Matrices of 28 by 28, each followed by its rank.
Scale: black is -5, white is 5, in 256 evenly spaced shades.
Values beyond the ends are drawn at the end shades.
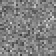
full rank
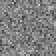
full rank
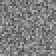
full rank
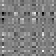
two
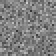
full rank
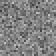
full rank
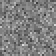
full rank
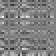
two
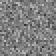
full rank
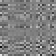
two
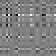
two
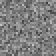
full rank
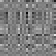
two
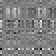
two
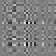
two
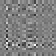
two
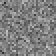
full rank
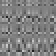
two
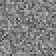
full rank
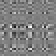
two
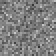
full rank
